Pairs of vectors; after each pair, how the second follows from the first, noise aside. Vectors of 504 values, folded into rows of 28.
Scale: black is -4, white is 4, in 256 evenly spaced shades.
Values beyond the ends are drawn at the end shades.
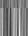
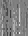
partly zeroed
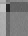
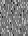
shuffled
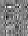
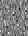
shuffled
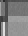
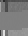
partly zeroed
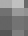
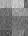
copied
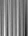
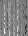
partly zeroed
